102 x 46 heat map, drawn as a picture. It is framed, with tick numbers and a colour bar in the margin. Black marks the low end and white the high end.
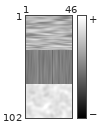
The table splits into 3 rows of 1 panel. Panel 1,1: high, streaked across. Panel 2,1: middling, streaked downward, faint in contrast. Panel 3,1: very high, blotchy, faint in contrast.
